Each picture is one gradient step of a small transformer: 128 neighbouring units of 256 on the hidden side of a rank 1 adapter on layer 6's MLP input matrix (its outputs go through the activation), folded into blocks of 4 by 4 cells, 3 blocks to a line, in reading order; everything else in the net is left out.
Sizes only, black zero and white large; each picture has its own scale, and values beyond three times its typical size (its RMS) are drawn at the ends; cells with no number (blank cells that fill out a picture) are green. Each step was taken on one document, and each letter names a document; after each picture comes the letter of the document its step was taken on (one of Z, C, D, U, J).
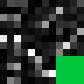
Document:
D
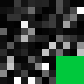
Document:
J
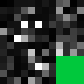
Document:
J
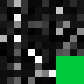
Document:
D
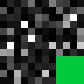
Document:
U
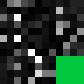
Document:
D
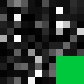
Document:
D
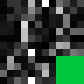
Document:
J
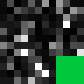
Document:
J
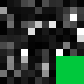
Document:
U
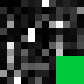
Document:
U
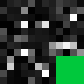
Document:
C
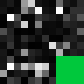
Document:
C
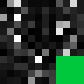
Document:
D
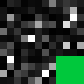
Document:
U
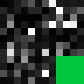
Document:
U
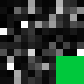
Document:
J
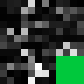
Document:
C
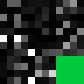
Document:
D
